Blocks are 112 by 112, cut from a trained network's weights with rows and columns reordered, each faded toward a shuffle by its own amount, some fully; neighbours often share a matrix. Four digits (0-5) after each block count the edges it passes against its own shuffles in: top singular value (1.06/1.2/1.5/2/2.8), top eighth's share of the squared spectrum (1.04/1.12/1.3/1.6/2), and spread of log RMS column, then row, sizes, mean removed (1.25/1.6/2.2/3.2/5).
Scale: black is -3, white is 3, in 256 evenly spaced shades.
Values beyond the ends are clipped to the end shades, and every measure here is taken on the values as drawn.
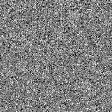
3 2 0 2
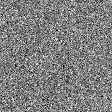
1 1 0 1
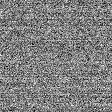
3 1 0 0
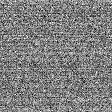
3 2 0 0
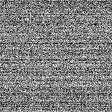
4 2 0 1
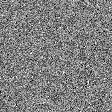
0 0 0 0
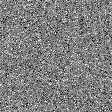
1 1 0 0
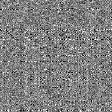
3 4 1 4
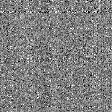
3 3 1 3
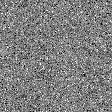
0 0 0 0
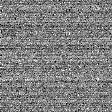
4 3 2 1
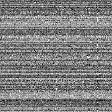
5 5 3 3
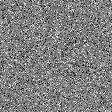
1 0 0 0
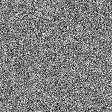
0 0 0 0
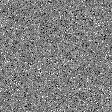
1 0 0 0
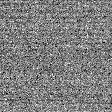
2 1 0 0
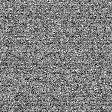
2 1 0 0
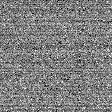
3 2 1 0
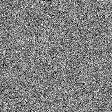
2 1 0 1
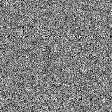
3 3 1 2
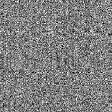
3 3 1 2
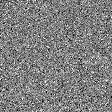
1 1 0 0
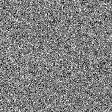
0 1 0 1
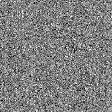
3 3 1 2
